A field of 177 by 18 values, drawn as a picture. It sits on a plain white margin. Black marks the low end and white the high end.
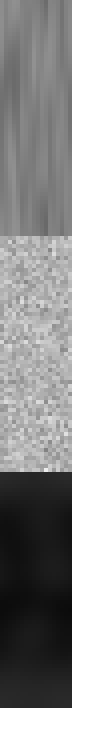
It is made of 3 by 1 panels. Panel 1,1: middling, streaked downward, faint in contrast. Panel 2,1: high, fine-grained. Panel 3,1: very low, smooth, faint in contrast.
